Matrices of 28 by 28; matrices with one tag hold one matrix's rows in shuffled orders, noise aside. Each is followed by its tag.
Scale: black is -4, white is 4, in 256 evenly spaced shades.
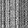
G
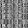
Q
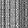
G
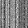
G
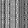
G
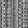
Q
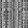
Q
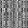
Q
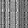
G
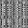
Q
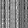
G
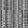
Q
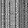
G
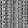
Q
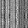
G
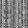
Q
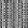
Q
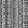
Q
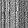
G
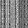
G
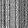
G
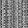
Q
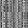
Q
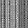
G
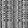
Q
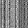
G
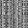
Q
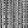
Q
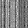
G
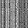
G
